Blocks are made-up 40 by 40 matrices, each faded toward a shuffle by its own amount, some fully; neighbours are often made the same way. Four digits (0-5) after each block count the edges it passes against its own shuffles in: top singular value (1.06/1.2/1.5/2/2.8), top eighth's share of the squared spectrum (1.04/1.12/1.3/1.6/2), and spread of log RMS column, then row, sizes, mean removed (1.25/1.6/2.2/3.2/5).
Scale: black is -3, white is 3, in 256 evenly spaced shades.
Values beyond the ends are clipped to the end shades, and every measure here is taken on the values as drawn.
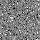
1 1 0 0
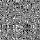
3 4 2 2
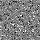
0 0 0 0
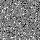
0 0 0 0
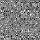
3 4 2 2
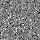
0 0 0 0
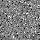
1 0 0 0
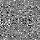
3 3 1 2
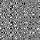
4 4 2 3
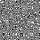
3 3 1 2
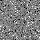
2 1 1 0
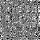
3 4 2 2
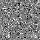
3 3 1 1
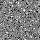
1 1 0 0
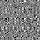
3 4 2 2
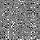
3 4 2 2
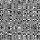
4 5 3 3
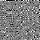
3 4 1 2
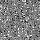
2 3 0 0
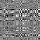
4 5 3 3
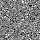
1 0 0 0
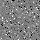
0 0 0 0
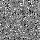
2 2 0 0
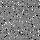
2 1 0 0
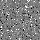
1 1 0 0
